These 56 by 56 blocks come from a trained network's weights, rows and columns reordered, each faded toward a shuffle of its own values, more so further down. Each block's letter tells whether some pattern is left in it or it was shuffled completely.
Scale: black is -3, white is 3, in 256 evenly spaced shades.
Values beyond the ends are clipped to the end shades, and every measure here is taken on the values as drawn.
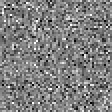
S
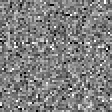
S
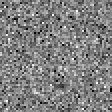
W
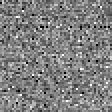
S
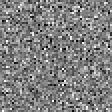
S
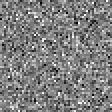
W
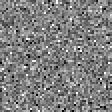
W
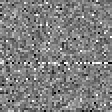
S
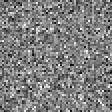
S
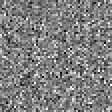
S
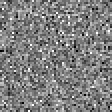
W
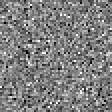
S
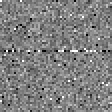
S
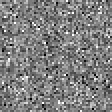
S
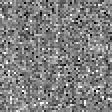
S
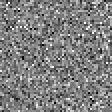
W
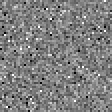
W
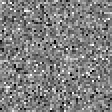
W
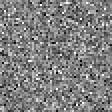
W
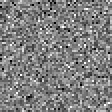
W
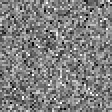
W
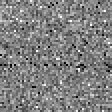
S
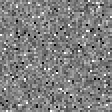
W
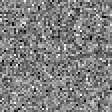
S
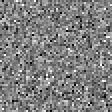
W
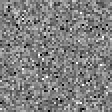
W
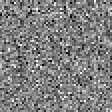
S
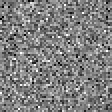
W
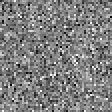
W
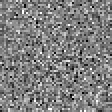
S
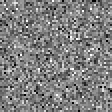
W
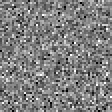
S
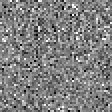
S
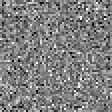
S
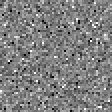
W
